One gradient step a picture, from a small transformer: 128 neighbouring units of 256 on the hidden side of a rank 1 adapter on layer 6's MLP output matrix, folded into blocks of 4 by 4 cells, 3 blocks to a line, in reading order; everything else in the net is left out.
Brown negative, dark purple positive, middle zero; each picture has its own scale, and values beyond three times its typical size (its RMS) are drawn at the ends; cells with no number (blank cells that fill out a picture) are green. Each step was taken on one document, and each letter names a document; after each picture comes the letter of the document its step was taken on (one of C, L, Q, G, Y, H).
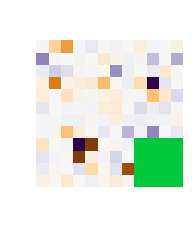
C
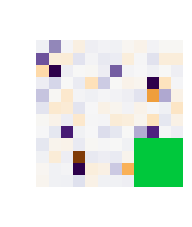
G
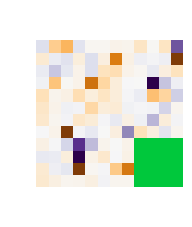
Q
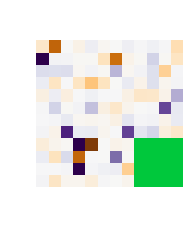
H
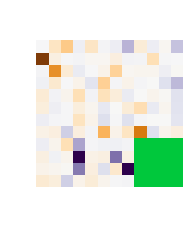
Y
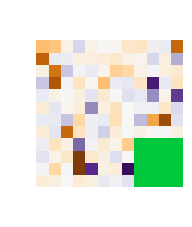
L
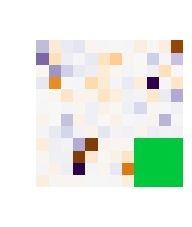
L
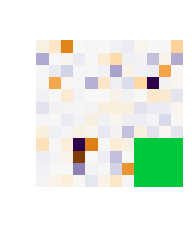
C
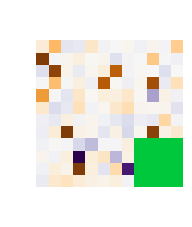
Y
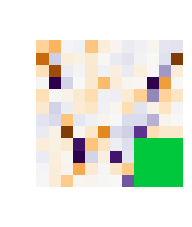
G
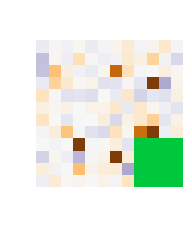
G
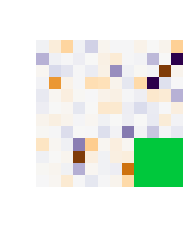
Q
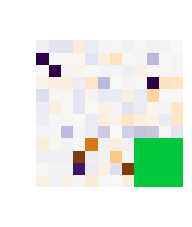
Y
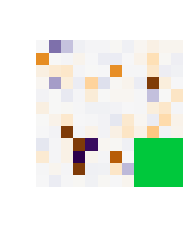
H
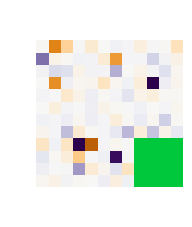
C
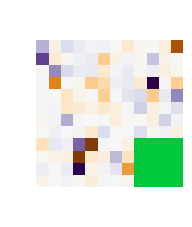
L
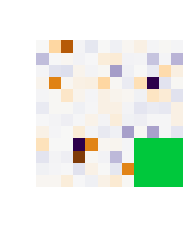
C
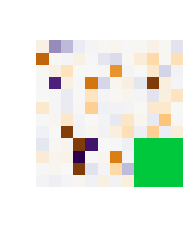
H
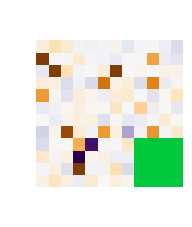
Y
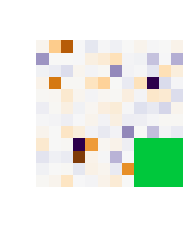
C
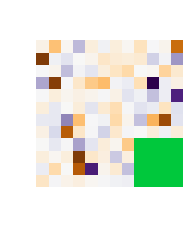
L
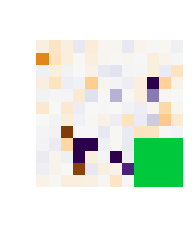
H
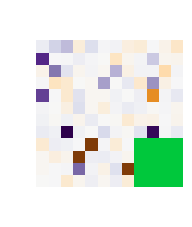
Q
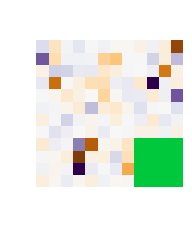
L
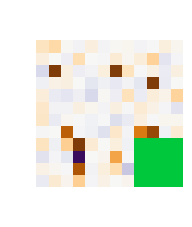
G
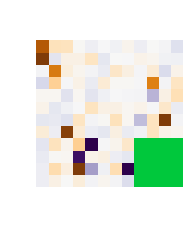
L
